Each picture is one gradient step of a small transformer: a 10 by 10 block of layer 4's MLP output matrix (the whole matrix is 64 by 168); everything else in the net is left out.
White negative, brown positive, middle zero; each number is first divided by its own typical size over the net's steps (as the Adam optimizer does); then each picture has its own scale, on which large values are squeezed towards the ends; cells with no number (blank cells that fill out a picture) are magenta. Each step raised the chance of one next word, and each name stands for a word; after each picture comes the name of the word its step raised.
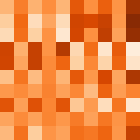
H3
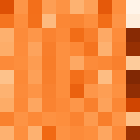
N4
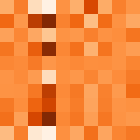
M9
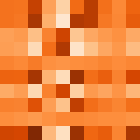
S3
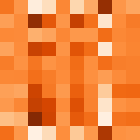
M9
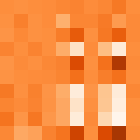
M9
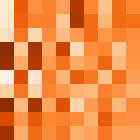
H3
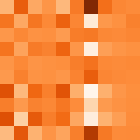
M9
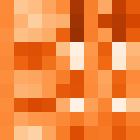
H3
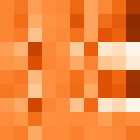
H3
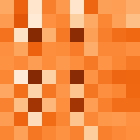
N4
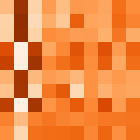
H3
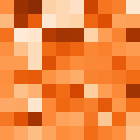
N4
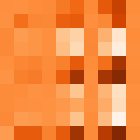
S3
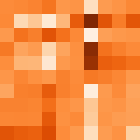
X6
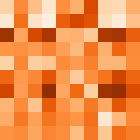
N4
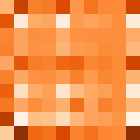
M9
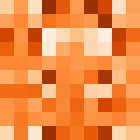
S3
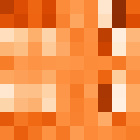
N4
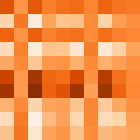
H3
